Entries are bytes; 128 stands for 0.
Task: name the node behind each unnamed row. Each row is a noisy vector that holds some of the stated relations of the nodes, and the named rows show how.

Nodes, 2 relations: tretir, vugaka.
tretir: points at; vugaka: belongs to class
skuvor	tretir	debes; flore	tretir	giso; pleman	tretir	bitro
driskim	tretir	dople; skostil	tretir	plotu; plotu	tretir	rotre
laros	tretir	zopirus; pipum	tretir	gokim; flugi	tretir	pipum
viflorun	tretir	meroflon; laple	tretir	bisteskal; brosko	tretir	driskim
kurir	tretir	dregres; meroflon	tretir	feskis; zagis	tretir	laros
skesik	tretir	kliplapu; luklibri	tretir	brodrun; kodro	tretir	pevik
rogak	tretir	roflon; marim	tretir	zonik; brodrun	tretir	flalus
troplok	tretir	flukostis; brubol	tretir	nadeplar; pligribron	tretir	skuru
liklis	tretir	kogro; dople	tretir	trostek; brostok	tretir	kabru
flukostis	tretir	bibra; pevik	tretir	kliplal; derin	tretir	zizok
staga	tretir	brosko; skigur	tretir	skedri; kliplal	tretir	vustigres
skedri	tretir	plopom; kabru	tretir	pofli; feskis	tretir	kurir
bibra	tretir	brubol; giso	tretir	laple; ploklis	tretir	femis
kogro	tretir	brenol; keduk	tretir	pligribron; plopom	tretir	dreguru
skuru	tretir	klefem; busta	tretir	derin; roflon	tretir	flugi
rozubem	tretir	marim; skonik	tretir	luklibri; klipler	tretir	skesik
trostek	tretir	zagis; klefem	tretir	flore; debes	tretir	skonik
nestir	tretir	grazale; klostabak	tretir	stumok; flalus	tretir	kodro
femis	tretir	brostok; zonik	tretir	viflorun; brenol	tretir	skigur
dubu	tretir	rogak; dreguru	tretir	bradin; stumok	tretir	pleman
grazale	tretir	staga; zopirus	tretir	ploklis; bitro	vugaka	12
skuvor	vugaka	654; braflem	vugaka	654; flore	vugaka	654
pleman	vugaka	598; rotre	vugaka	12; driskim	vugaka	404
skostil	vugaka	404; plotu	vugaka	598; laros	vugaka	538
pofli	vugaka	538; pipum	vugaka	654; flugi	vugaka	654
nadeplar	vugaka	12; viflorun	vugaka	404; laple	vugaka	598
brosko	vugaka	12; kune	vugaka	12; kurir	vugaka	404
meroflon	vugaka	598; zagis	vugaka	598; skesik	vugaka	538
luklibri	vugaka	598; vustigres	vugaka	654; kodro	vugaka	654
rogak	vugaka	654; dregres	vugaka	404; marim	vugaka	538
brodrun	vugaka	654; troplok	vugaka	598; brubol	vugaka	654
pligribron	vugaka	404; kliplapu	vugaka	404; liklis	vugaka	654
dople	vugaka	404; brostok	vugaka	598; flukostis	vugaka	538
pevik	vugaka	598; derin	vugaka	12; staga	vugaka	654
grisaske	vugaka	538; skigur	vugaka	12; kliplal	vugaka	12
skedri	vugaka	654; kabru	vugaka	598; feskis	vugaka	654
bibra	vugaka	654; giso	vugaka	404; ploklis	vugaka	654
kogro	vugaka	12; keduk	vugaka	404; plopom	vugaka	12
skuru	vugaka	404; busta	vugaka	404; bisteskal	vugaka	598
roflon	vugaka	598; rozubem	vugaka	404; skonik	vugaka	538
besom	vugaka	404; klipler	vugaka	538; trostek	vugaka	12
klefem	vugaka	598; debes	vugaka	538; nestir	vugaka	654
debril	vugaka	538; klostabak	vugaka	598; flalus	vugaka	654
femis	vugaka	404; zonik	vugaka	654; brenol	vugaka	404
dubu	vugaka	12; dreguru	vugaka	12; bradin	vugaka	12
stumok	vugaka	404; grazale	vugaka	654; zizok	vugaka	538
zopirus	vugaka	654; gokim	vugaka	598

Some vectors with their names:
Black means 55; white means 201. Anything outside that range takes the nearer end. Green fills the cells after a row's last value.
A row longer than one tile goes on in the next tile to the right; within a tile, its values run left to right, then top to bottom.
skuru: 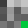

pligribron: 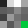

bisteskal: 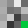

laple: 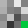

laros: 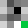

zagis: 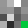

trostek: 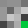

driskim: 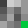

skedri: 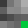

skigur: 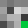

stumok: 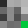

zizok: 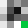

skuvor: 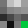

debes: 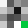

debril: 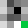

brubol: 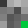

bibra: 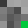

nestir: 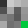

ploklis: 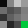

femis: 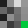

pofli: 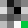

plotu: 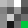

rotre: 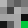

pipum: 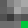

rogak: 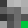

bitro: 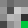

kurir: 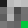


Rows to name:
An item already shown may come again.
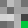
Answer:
brosko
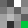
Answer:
pleman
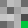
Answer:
brosko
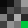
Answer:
vustigres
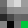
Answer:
skuvor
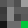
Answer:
kliplapu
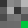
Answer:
feskis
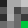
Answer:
dregres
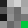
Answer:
brenol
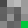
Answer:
besom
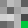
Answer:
brosko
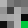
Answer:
rotre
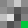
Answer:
pevik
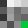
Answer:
keduk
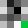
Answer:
pofli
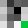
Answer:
marim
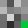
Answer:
brostok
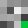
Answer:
dubu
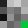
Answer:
brenol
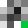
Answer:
debes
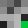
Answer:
kliplal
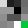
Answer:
skesik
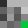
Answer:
stumok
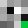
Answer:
derin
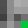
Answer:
dople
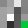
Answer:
meroflon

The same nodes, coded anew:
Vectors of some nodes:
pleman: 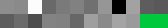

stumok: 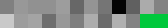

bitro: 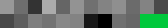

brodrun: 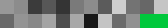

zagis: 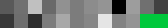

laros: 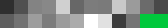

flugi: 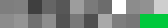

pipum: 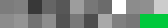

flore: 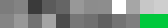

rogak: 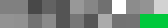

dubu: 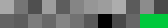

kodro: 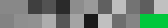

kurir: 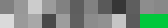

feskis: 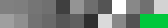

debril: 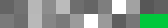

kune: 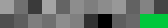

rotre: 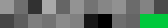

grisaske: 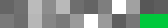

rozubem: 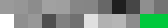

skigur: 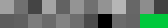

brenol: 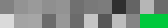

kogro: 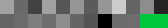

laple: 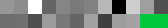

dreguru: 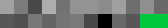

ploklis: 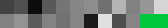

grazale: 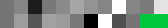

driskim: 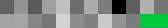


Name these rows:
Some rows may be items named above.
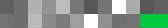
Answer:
zizok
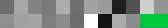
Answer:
keduk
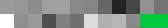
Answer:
rozubem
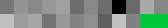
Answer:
kliplapu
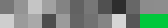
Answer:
dregres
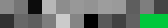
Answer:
brosko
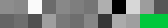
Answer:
bisteskal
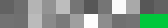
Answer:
zizok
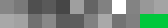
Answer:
liklis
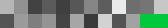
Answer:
skuvor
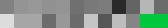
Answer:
brenol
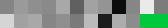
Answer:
giso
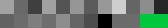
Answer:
kogro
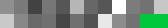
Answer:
zonik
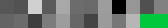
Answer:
kabru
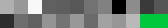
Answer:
luklibri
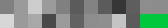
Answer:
kurir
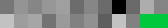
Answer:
kliplapu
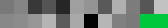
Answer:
vustigres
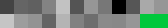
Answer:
femis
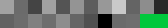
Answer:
kogro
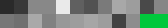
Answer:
pofli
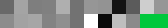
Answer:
pligribron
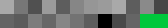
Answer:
dubu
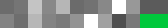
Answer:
klipler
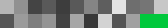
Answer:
skuvor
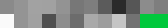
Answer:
viflorun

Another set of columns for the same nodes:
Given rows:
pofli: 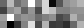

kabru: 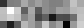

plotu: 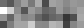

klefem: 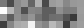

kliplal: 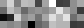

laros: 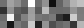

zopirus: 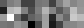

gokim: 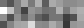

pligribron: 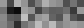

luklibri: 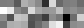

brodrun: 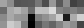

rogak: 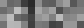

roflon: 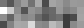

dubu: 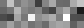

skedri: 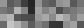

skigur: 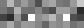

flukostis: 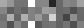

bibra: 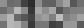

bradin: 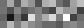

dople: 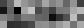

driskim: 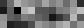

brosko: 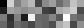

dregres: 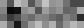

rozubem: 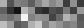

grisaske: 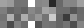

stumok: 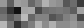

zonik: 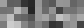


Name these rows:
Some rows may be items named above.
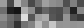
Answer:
keduk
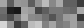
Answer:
giso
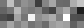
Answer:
dubu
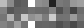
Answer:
marim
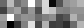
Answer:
pofli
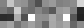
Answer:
kogro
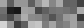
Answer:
giso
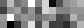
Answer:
pofli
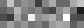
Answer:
dubu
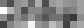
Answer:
meroflon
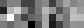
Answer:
ploklis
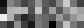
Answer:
grazale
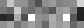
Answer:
kogro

